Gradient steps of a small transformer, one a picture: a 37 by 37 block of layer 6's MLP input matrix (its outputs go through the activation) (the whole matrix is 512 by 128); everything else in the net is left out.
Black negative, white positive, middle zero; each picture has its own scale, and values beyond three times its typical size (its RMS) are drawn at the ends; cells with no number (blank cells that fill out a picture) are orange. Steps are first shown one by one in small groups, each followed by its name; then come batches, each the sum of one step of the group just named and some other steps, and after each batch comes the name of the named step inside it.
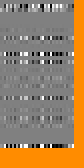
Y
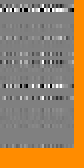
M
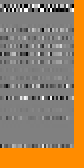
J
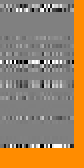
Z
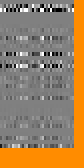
J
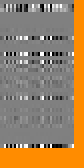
Y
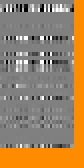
M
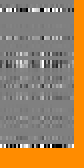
M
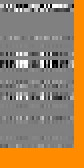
Z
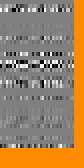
M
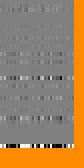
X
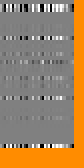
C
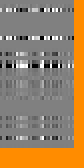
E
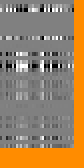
E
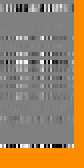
X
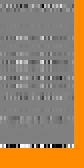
X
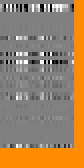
C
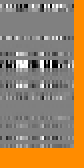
E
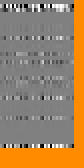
C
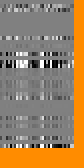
E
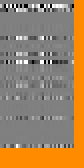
C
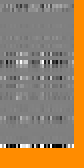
X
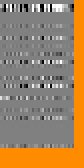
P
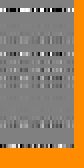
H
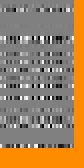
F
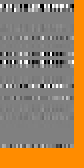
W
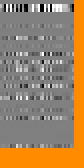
P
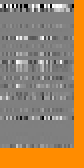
P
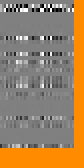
H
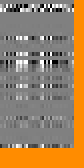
H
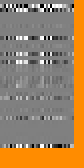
P
